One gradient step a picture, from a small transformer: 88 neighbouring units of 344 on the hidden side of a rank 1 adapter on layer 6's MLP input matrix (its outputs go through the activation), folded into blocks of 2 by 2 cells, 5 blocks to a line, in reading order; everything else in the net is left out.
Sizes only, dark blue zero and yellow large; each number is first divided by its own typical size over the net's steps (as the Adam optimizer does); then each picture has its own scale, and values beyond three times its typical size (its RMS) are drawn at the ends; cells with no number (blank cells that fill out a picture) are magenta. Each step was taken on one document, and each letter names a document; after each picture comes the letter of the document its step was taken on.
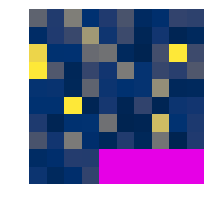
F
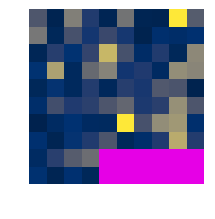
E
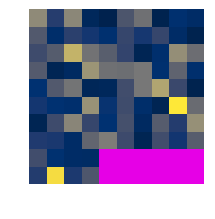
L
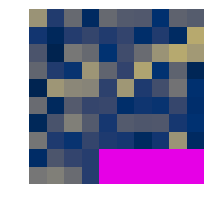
L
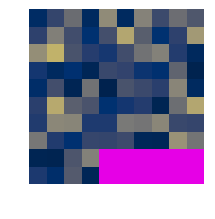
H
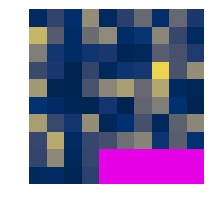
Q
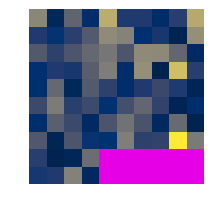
H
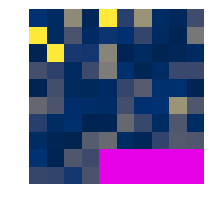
E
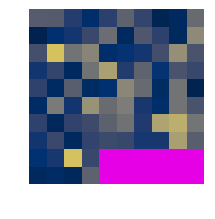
H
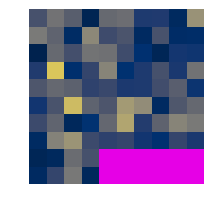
H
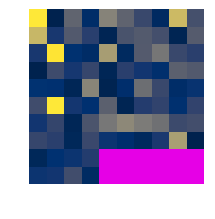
E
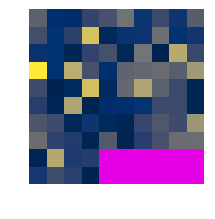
F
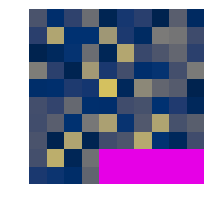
Q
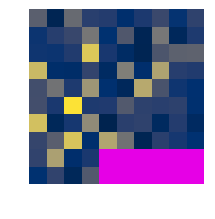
F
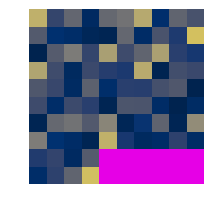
L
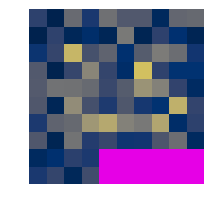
L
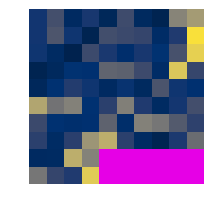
H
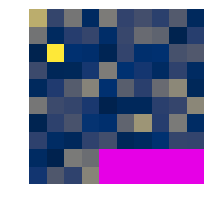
E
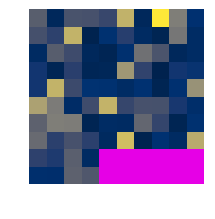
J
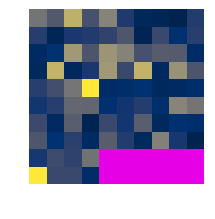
L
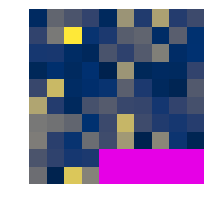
J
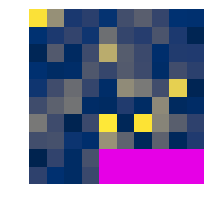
H
